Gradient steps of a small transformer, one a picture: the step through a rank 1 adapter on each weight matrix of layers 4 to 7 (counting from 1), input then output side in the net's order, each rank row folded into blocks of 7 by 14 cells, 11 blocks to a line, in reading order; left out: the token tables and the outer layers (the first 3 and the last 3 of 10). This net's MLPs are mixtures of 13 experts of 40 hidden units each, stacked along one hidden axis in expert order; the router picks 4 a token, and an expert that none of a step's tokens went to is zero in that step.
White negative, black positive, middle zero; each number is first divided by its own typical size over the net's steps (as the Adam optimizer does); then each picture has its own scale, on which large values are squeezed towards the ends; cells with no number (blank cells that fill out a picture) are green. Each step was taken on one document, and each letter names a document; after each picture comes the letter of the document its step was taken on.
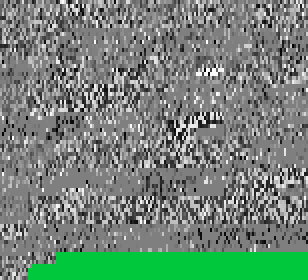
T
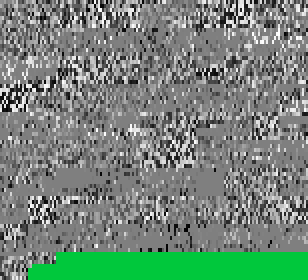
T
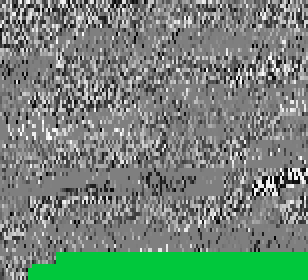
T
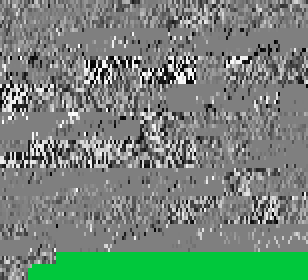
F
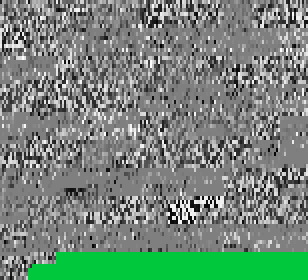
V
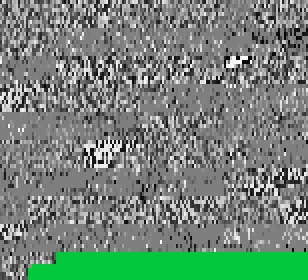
V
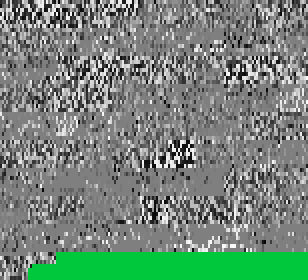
V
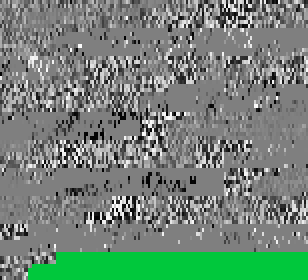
F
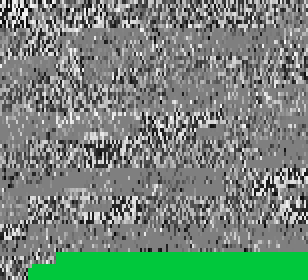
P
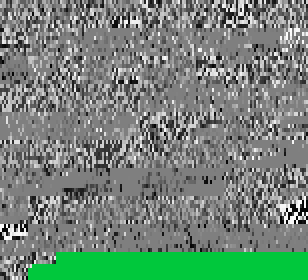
P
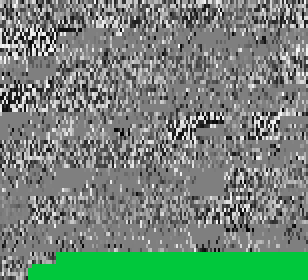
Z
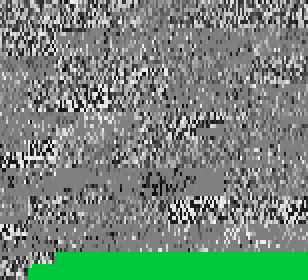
Z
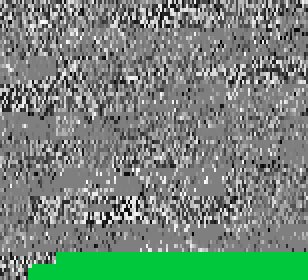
V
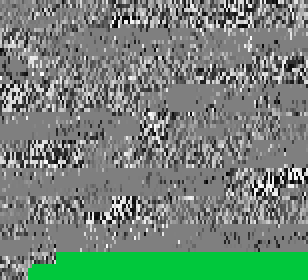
F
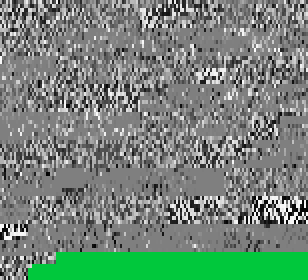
T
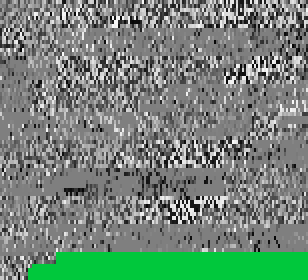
V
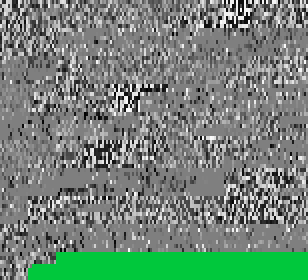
Z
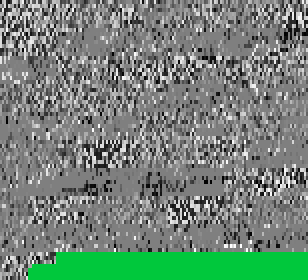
T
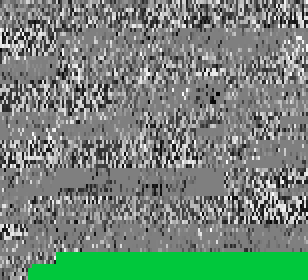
T
